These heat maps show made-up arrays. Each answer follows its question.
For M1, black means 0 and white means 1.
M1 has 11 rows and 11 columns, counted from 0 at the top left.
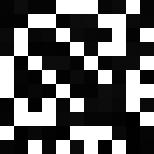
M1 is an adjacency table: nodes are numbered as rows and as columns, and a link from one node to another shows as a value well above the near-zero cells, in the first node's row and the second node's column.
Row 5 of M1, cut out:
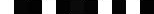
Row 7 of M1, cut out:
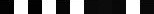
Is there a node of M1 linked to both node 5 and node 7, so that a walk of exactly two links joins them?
yes
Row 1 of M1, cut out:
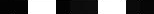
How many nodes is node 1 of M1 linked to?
4
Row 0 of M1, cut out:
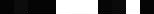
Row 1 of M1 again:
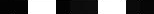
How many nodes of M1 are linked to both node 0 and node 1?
0
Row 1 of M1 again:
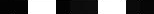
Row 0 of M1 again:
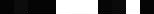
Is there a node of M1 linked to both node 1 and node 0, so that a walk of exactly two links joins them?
no
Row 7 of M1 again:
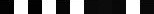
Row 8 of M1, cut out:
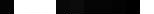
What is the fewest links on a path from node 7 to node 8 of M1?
2
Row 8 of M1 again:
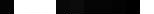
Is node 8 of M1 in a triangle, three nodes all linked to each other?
yes
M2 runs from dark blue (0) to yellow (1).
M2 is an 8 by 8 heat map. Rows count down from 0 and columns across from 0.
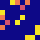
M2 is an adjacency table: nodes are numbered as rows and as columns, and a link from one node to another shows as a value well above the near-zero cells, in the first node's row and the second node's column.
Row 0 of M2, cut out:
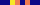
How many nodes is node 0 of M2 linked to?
3
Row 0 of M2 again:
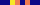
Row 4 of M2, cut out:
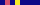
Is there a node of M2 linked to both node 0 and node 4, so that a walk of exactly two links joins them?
yes
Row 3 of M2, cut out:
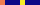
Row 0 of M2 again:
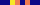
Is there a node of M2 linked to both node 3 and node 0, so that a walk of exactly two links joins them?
no
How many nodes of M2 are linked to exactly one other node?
3
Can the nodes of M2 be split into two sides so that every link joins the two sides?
yes
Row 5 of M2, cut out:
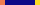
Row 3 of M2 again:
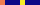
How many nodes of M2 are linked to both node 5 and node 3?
1
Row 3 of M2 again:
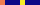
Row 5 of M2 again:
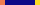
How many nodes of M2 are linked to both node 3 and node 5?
1
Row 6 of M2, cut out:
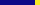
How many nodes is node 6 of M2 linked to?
1
